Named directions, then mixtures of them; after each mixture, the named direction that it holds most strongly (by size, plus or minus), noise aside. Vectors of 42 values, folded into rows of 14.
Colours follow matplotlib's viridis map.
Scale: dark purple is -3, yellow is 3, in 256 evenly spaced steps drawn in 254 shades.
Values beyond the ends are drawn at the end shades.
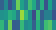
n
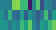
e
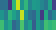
n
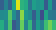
n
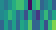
e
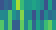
n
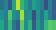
n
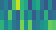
e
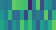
e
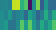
e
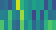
n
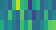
e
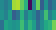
e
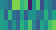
e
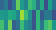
n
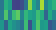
e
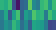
e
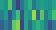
n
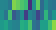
e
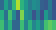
n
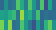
n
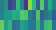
n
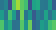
e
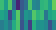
e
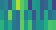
e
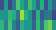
n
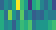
e
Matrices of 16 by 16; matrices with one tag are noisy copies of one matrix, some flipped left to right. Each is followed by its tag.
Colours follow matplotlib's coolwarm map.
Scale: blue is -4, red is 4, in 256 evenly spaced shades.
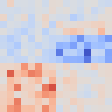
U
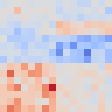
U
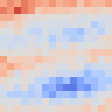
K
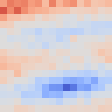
K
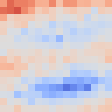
K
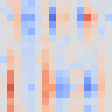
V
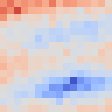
K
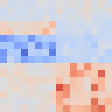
U
